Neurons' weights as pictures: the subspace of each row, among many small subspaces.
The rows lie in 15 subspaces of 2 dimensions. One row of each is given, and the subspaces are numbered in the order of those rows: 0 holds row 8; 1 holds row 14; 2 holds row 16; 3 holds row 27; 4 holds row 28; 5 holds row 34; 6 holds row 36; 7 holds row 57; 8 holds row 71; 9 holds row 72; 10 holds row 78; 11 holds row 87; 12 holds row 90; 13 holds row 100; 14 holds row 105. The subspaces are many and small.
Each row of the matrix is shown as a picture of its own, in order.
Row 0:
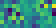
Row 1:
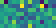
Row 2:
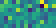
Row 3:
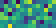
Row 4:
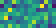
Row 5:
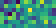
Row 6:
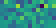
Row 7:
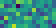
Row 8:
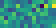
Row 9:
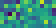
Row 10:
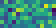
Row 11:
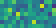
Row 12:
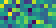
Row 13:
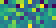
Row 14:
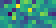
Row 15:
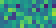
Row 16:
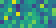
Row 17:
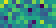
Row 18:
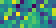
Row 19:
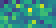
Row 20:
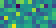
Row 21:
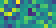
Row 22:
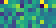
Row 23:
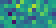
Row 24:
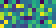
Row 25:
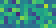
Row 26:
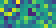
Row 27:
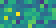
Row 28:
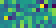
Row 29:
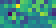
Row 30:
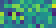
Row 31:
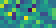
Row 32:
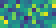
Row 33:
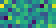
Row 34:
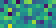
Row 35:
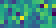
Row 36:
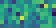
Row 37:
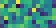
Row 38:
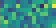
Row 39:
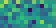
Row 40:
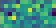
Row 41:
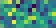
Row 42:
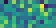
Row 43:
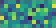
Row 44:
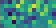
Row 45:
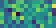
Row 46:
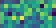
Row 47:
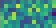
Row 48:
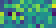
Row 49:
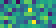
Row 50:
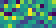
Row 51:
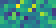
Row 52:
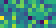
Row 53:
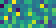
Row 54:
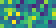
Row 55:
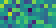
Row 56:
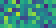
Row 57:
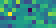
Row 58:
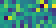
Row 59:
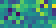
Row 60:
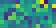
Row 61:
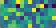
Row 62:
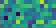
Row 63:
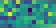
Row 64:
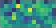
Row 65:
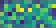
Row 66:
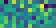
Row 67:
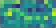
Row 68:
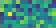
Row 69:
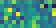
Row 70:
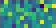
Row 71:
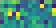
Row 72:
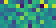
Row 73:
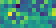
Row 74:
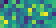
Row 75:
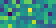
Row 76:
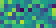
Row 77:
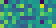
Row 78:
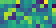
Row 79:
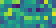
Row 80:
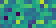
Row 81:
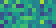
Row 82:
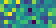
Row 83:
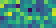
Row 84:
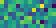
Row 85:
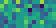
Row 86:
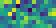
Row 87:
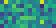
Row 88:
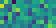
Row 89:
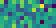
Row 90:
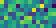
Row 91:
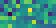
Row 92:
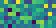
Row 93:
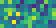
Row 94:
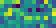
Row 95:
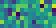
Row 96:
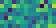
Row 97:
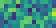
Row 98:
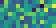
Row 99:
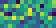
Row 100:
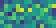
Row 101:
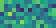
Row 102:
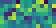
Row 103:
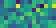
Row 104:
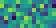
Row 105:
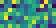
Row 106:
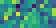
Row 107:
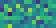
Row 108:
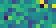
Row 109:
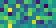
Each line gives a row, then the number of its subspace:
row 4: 14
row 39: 10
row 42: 0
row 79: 14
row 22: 11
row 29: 1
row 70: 12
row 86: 1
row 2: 4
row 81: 11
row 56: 6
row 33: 14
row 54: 3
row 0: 7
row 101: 13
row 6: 9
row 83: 14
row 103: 9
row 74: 0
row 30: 5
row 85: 4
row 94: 14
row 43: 12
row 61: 9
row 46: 6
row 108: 10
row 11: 8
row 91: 7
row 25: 6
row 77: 11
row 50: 6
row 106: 2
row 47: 4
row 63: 7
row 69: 7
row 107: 13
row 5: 8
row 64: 10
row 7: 11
